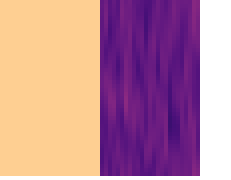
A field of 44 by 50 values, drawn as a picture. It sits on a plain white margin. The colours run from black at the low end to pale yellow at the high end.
It is made of 1 by 2 panels. Panel 1,1: very high, flat. Panel 1,2: low, streaked downward, faint in contrast.
